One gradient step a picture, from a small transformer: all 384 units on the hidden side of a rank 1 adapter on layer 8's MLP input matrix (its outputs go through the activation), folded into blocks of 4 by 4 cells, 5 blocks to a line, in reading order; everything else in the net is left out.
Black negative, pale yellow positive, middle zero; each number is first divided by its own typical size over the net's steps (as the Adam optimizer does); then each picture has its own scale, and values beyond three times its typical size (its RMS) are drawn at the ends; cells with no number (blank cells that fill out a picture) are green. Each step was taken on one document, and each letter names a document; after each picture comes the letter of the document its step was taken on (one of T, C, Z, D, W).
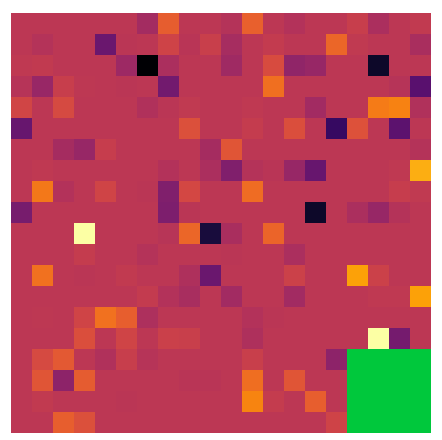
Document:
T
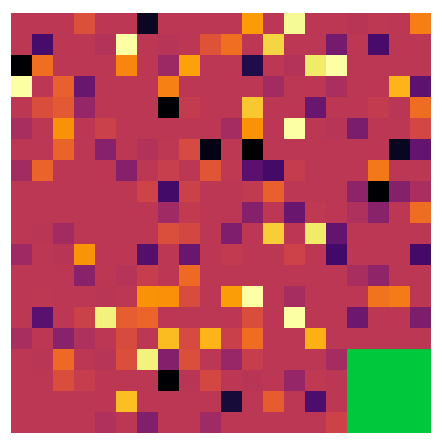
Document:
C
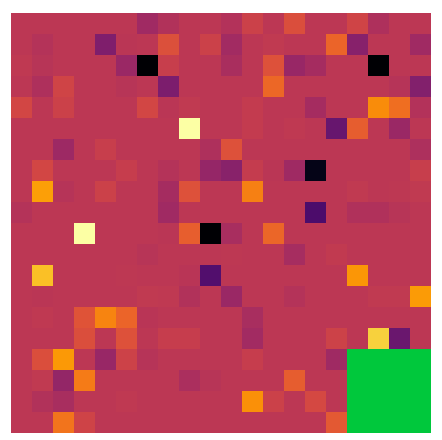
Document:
T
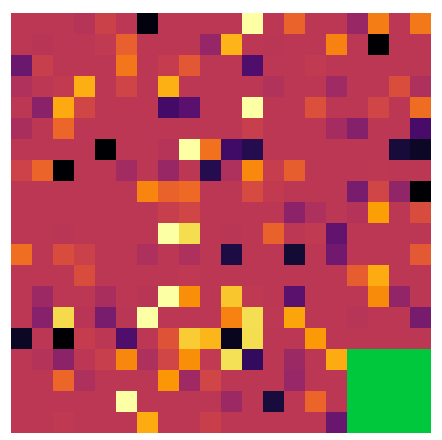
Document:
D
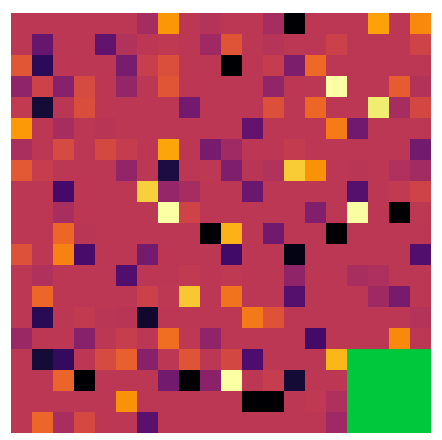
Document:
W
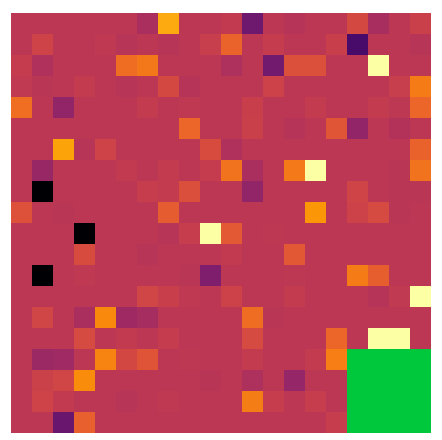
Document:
T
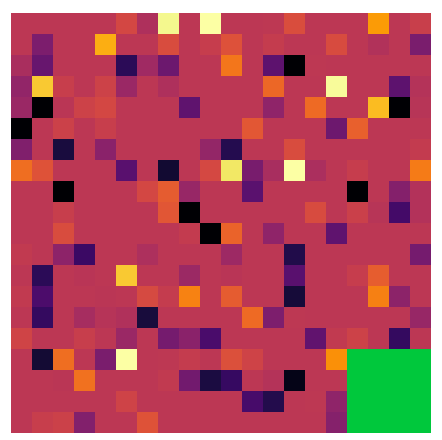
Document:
W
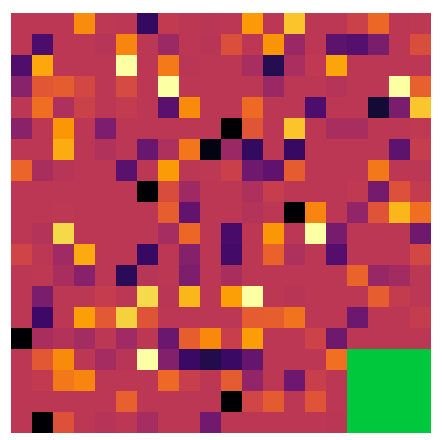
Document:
C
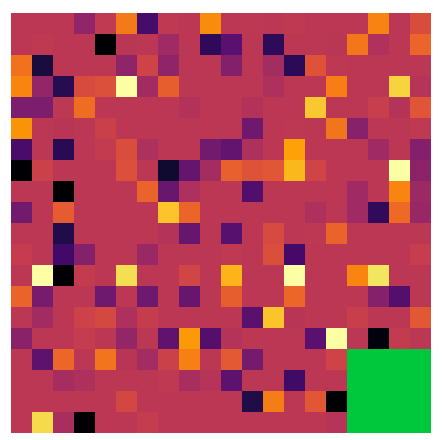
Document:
W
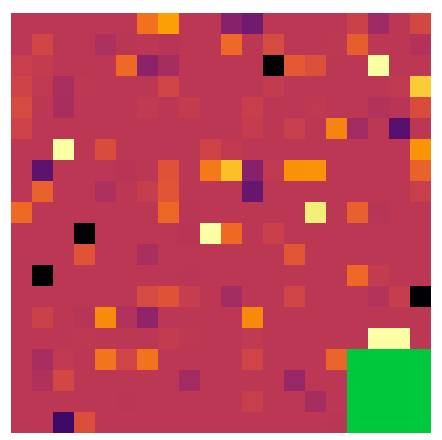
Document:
T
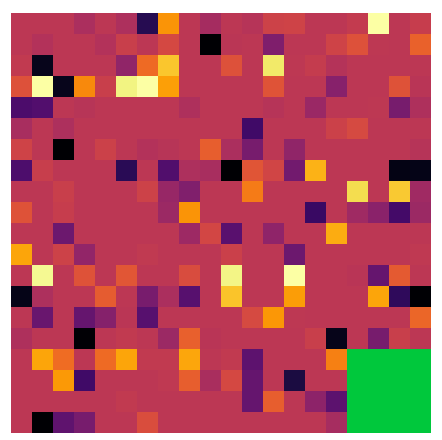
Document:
W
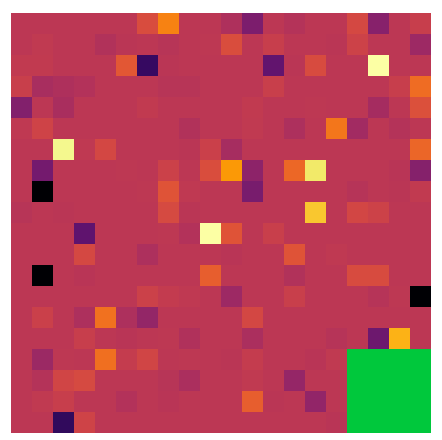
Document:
T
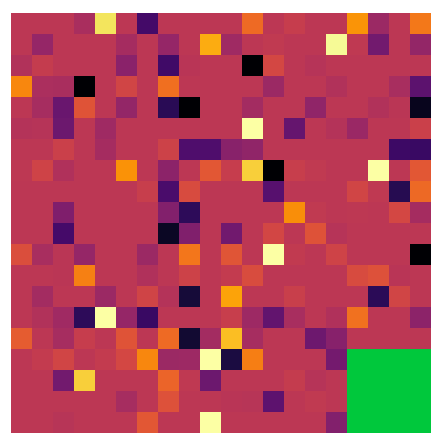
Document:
C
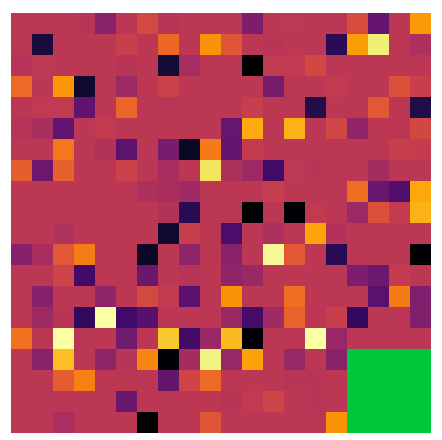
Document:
C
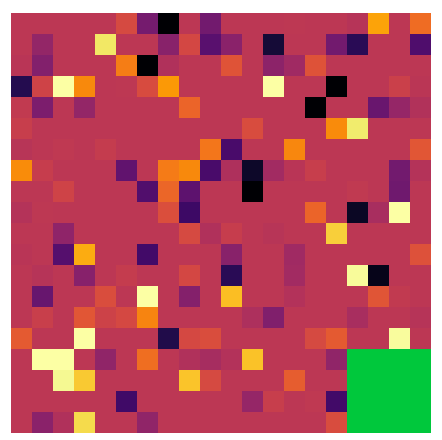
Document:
W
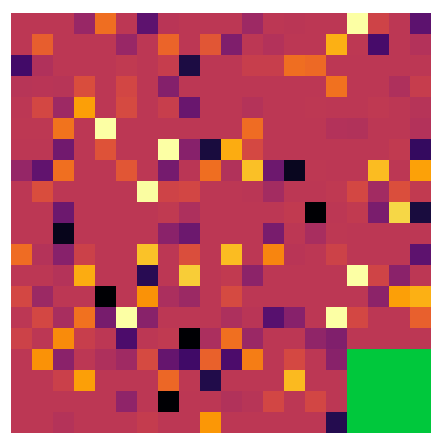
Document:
C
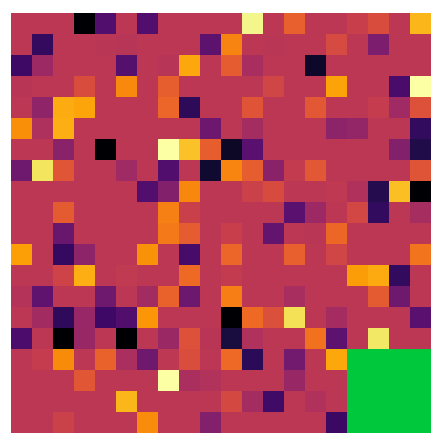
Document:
D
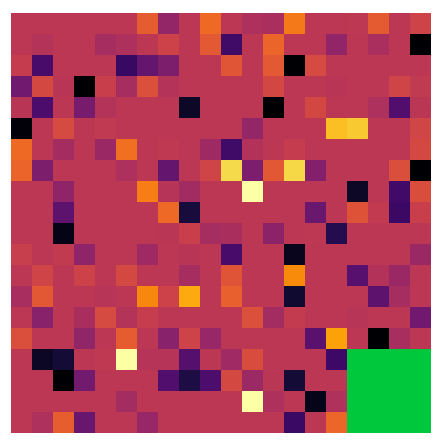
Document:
W
